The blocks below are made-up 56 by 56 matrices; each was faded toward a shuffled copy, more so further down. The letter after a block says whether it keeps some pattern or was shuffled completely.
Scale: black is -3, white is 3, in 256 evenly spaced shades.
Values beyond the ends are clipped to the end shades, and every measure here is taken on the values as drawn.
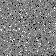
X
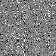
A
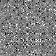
A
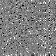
A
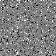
A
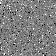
X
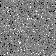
X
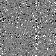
A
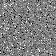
X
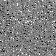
X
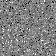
X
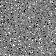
X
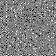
A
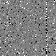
A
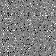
A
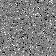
X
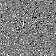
A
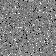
X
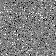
X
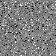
A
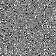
A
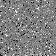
A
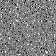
A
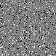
A
